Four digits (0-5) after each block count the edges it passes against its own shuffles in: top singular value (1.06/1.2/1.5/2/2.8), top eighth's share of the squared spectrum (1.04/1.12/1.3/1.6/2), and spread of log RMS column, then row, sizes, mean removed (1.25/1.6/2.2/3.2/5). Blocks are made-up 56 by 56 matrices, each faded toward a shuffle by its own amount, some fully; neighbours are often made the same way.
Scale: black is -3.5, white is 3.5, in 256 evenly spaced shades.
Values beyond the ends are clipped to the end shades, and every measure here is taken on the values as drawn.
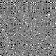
4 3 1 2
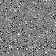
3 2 0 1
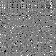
4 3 2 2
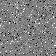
1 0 0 0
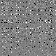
2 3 2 2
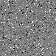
0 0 0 0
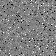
0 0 0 0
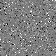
0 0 0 0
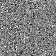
0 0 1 0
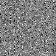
1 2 2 0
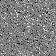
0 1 0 0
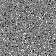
1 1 0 0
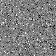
1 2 0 0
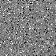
2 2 0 1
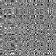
4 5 3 3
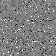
2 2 0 1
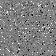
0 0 0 1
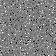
0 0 0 0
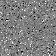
1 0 0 0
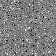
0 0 0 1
